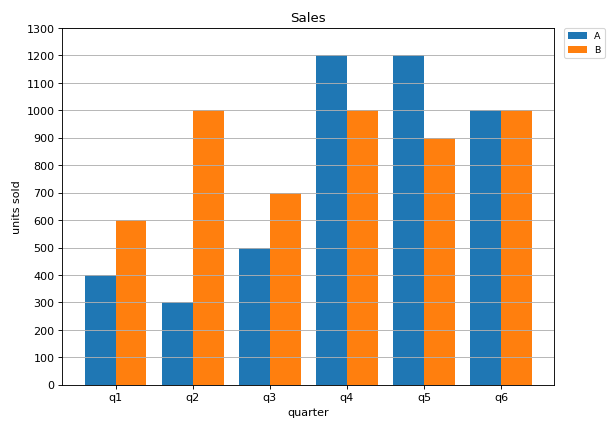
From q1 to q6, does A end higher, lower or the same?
higher
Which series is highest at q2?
B
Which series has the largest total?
B
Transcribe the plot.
Title: Sales
x-axis: quarter, ticks q1 q2 q3 q4 q5 q6
y-axis: units sold, ticks 0 100 200 300 400 500 600 700 800 900 1000 1100 1200 1300
Legend: A, B
Values:
A: 400 300 500 1200 1200 1000
B: 600 1000 700 1000 900 1000
